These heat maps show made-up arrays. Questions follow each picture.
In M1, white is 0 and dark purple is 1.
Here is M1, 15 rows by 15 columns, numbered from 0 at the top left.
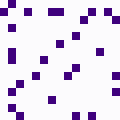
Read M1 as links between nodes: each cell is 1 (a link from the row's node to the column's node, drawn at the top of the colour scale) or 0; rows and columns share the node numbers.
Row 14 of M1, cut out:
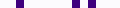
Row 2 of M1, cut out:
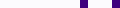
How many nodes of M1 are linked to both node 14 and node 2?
0
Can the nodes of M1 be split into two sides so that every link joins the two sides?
yes
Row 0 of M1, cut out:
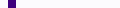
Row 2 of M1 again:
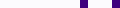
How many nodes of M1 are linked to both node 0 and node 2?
0
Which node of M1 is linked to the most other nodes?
node 1
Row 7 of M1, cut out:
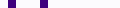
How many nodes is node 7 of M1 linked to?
2
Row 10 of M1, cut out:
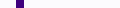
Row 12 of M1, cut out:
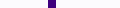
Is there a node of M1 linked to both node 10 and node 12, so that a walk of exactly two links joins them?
no
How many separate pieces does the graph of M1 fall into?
1
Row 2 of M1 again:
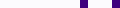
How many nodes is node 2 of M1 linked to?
2
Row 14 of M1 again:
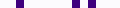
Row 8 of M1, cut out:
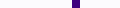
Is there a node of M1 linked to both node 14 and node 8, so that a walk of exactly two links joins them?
yes
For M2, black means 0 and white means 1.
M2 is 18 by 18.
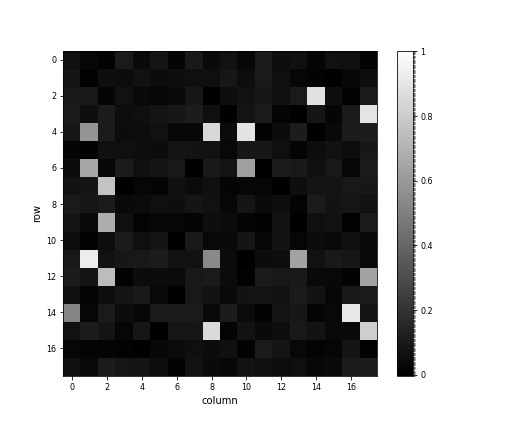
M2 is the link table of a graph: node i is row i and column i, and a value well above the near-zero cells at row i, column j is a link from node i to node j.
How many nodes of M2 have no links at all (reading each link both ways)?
1
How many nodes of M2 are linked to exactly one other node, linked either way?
6
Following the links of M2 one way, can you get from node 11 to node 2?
no
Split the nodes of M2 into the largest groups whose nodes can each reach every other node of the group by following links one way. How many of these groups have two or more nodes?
0
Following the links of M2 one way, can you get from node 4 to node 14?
no
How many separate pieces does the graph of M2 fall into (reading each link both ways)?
2
